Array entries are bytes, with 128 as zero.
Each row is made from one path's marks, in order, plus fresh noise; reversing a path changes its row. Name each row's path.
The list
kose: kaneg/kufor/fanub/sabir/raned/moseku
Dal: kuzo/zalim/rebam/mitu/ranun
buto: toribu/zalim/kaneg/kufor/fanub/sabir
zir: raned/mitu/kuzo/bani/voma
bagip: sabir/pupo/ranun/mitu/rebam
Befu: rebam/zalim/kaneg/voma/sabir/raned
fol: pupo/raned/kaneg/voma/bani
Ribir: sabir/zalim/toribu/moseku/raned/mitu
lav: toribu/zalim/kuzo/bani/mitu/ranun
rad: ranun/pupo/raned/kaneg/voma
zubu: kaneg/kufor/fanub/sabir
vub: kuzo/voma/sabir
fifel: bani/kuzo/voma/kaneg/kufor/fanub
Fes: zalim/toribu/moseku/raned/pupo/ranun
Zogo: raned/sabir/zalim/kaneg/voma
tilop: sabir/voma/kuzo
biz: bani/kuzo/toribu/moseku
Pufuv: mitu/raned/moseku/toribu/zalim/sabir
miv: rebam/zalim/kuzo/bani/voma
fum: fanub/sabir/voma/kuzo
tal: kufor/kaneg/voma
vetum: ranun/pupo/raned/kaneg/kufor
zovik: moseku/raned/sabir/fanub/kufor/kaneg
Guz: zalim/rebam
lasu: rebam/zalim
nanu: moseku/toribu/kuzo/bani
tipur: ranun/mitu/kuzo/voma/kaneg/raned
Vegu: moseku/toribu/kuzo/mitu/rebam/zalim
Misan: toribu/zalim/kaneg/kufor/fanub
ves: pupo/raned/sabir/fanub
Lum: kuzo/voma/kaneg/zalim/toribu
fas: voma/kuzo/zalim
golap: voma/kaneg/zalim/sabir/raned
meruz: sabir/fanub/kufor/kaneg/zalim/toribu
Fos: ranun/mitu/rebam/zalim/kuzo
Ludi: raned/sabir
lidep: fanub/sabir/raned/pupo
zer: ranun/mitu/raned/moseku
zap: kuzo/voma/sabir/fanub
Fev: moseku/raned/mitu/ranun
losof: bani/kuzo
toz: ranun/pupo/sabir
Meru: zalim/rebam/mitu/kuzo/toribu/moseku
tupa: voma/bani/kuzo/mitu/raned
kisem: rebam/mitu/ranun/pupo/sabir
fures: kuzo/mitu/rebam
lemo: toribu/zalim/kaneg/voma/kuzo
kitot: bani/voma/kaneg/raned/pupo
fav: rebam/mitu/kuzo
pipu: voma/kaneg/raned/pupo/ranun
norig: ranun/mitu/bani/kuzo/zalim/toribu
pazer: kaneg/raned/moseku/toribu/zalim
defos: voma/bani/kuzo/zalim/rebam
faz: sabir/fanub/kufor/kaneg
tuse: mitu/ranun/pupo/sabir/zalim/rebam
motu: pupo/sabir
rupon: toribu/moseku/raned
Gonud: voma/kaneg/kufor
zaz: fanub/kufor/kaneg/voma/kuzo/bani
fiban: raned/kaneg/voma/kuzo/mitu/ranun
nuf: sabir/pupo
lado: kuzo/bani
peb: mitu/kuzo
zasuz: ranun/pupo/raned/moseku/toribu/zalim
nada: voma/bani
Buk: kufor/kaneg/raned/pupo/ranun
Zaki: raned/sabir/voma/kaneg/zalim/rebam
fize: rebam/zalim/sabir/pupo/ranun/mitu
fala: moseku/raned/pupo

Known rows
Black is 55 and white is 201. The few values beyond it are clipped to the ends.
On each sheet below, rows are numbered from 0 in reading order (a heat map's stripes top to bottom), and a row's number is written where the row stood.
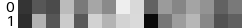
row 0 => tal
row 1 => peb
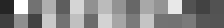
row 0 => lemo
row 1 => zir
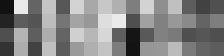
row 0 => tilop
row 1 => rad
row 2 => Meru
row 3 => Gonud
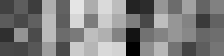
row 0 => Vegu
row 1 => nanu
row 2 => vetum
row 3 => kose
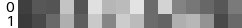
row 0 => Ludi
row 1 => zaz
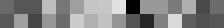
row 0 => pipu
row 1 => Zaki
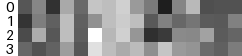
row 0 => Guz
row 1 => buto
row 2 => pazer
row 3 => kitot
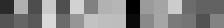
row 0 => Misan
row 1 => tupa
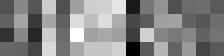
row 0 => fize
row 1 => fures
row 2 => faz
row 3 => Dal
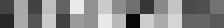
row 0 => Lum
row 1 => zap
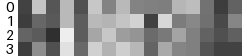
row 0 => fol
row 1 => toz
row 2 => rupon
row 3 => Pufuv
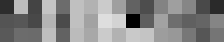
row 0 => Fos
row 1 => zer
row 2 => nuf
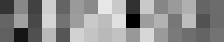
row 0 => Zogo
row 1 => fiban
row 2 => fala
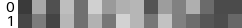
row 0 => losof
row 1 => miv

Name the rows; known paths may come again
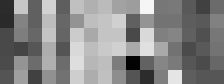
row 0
vub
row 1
zubu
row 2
motu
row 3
lidep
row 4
biz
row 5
Zaki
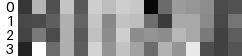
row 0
fav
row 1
lado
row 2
nada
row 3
lemo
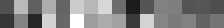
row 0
Meru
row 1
faz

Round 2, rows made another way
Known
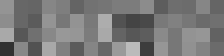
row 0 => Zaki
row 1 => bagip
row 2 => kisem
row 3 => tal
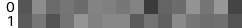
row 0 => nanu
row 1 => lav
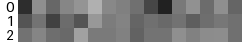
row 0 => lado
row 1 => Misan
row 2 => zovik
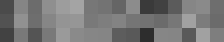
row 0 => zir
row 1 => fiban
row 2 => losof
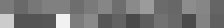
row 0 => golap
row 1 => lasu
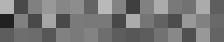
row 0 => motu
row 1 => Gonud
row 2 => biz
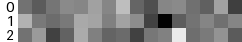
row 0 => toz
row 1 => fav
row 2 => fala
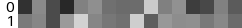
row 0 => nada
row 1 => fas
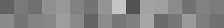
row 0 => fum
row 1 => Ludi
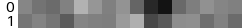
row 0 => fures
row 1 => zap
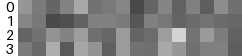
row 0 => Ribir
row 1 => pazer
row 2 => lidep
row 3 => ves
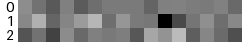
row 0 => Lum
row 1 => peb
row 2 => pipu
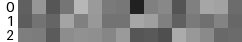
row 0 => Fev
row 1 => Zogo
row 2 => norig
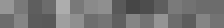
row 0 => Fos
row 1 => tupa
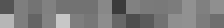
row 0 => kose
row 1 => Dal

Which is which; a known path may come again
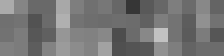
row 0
Vegu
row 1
defos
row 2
Fes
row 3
fize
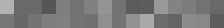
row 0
meruz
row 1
golap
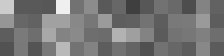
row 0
lasu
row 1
tuse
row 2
Zogo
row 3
miv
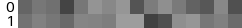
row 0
zasuz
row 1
zap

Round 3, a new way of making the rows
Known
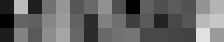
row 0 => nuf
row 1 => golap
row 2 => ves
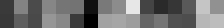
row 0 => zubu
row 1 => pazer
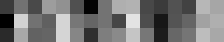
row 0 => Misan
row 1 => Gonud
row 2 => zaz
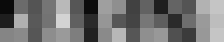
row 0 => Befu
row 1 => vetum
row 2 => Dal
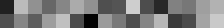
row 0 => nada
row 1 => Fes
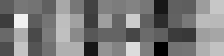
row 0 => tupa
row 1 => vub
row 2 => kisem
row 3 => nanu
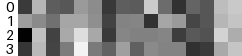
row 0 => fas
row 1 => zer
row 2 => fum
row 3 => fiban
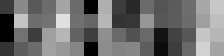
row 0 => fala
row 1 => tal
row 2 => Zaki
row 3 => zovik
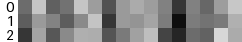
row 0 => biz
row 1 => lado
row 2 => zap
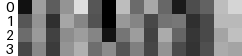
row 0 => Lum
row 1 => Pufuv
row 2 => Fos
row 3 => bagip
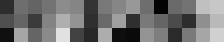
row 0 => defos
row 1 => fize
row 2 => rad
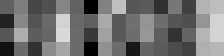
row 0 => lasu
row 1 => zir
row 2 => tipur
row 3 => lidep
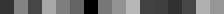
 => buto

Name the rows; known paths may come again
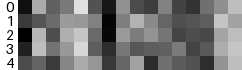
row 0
vetum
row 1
kose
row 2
lemo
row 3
pipu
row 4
fize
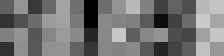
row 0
Vegu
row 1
zovik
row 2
Dal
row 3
faz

